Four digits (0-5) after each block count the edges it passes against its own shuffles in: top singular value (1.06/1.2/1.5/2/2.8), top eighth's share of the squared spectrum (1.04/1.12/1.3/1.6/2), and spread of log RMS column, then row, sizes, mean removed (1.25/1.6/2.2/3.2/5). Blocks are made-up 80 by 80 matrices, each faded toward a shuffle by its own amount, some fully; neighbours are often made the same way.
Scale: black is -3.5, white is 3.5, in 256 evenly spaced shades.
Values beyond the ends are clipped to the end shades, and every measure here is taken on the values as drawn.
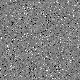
1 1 0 0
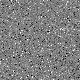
0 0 0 0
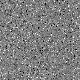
2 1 0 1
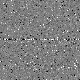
3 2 0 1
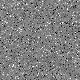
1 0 0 0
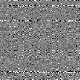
4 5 2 3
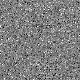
1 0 0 1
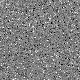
0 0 0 0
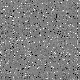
3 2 1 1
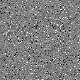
3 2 1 1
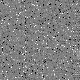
2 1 0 0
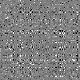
4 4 2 3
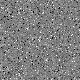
3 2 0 0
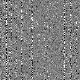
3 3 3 0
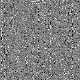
2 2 3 0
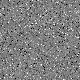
0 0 0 0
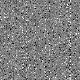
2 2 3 0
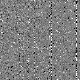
3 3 3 0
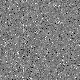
1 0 0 0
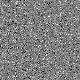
0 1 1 0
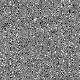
1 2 2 0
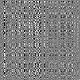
5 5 4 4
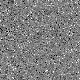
2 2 0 0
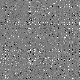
2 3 2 2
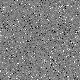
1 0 0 0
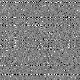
4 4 1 3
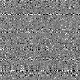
4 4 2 3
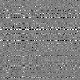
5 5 1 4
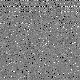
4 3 0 2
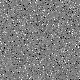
1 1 0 0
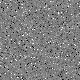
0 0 0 0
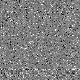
3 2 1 2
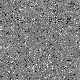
2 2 0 1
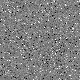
0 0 0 0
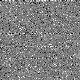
3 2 0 2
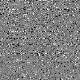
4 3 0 2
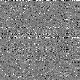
4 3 1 3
